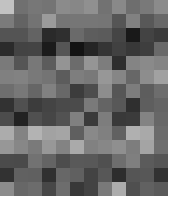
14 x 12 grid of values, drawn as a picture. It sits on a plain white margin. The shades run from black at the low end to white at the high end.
Histogram: bell-shaped. Odd rows or columns: none. Stripes: horizontal, repeating 3 times. Average level on the scale: 40%.
